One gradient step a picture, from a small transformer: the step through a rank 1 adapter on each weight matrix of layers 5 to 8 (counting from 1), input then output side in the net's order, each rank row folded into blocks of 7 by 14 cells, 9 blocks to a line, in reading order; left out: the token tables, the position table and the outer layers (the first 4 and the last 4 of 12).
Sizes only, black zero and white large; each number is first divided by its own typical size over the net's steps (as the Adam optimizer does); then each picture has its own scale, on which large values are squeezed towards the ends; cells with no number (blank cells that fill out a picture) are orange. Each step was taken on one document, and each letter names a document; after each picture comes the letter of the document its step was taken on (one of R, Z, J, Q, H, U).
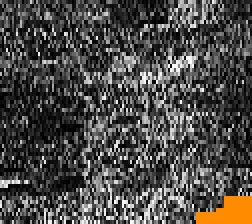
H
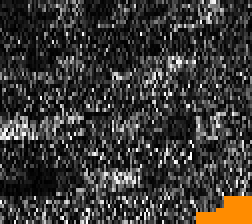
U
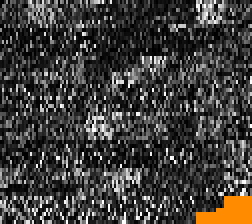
U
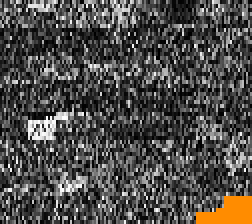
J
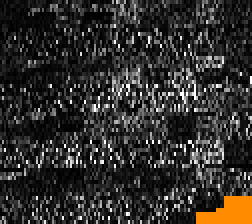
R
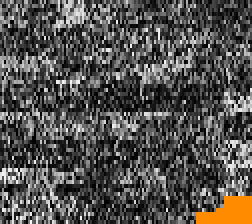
H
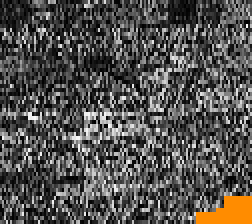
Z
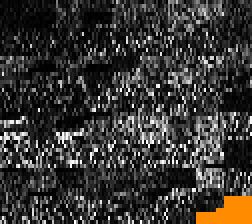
R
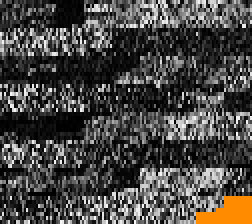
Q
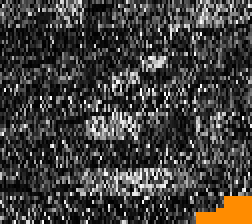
U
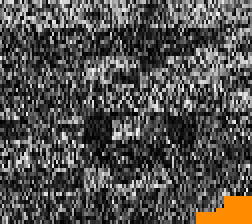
Z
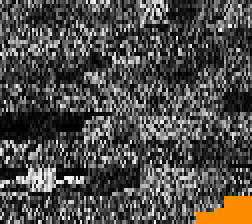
Q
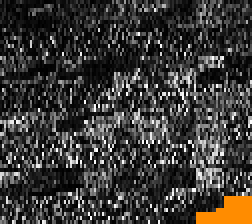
R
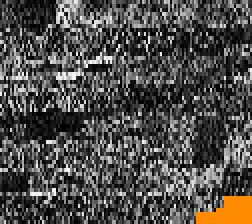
Q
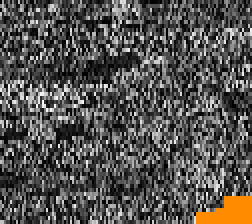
J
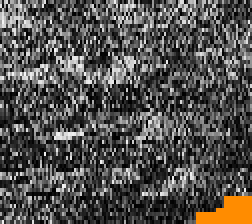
H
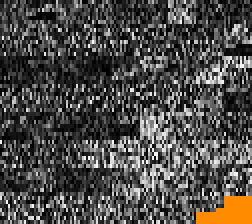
J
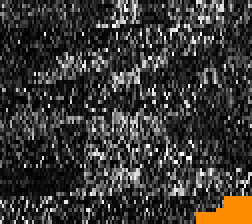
U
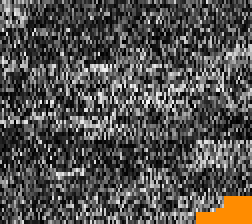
H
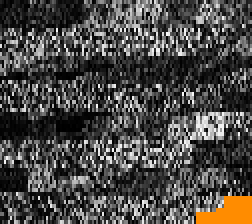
Q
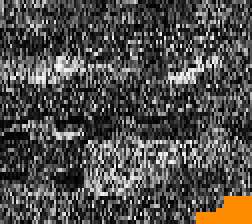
H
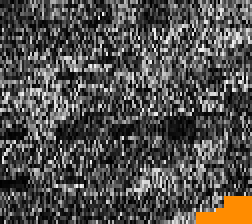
J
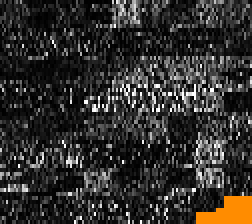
R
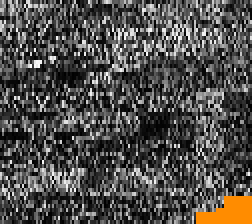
Z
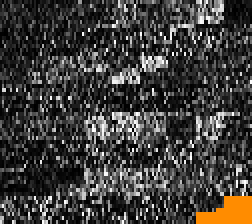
U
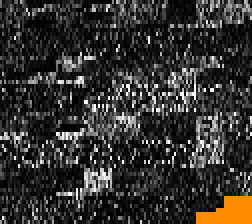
R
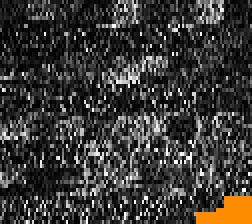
U
